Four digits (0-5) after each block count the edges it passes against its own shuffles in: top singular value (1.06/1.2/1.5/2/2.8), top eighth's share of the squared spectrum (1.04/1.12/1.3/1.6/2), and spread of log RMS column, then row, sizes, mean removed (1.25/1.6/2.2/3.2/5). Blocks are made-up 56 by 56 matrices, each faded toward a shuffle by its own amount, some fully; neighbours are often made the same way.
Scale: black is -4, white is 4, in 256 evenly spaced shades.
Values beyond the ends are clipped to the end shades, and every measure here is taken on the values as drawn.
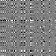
5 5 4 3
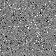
0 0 0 1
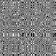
5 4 3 3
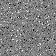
0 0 0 0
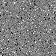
0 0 0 0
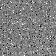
2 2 0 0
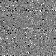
3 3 1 2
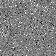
0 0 0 0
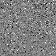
2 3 1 1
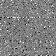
2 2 0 1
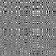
5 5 3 3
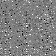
3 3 1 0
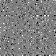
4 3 2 1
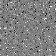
3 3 1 1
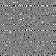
4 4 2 3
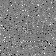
2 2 0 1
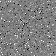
1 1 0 0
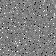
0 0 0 0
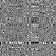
4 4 2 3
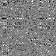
4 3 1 2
